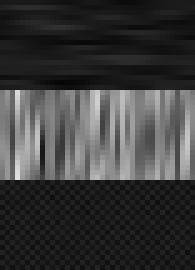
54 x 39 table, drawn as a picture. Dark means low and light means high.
The table splits into 3 rows of 1 panel. Panel 1,1: very low, streaked across, faint in contrast. Panel 2,1: middling, streaked downward, strong in contrast. Panel 3,1: very low, checkered, faint in contrast.
